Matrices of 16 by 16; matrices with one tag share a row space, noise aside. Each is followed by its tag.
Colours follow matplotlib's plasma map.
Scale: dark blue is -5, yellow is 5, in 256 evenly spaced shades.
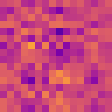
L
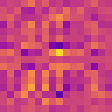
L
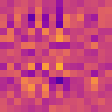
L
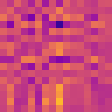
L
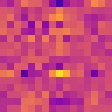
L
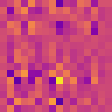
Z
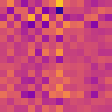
L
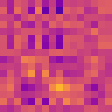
L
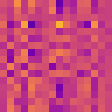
Z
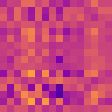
L
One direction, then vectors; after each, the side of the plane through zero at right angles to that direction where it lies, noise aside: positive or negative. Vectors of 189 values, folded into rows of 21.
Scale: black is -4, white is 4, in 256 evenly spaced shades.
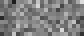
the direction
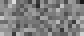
negative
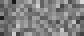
positive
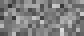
positive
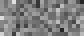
negative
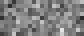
positive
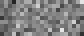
positive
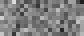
negative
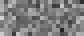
negative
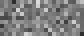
positive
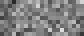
positive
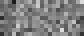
positive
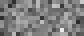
positive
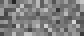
positive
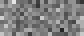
negative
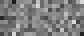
positive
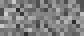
negative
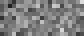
positive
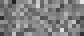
positive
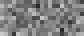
negative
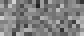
negative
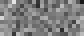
negative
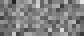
positive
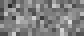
positive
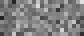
positive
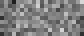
positive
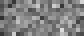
positive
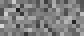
negative
